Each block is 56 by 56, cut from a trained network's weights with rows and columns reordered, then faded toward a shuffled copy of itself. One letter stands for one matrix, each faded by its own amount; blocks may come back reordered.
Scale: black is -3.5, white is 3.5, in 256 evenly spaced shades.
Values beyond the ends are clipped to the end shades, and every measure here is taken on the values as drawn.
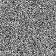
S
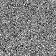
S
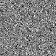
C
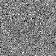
C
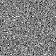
C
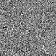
C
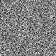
S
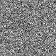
S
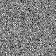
S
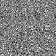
C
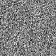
S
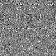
C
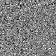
C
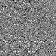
C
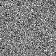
S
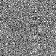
C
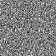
C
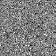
C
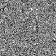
C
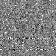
C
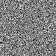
S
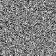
S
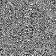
C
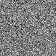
S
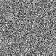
S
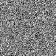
C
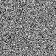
S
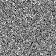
S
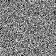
S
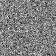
S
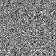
C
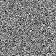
S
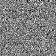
S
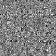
C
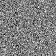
S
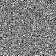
C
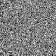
C
